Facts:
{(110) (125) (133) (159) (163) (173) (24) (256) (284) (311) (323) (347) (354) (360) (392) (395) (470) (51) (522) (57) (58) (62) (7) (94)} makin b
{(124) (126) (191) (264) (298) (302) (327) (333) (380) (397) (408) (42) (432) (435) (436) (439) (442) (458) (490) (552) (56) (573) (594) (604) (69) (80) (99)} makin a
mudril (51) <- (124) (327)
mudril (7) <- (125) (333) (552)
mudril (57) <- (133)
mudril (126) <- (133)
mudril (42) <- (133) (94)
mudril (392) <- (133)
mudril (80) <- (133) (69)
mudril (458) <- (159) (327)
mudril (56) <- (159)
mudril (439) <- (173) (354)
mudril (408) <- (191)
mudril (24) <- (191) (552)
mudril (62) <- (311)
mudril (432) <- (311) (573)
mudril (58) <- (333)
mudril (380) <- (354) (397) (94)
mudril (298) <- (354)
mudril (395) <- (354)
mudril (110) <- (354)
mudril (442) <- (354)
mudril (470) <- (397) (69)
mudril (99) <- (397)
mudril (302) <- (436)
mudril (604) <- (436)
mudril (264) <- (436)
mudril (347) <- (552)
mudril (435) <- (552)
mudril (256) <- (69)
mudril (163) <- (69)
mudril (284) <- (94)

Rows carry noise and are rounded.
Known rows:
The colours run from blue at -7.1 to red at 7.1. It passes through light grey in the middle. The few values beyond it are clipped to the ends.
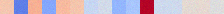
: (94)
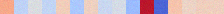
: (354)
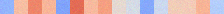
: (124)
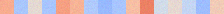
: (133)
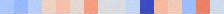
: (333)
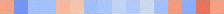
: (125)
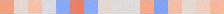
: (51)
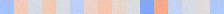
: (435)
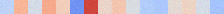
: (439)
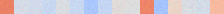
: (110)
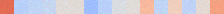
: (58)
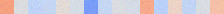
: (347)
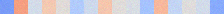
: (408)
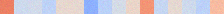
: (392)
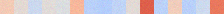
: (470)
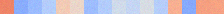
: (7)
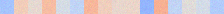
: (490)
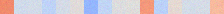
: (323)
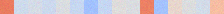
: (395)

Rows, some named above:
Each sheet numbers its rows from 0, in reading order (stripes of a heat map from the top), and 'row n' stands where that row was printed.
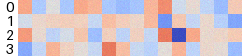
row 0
(133)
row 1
(56)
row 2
(173)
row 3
(380)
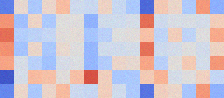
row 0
(552)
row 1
(284)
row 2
(58)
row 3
(284)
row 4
(62)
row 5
(397)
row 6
(552)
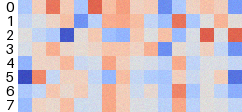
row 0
(327)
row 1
(436)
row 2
(311)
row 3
(458)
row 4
(99)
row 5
(191)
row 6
(42)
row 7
(99)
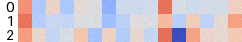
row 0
(284)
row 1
(58)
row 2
(173)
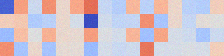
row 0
(69)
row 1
(24)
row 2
(80)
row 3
(284)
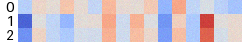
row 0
(126)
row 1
(573)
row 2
(432)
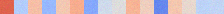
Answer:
(159)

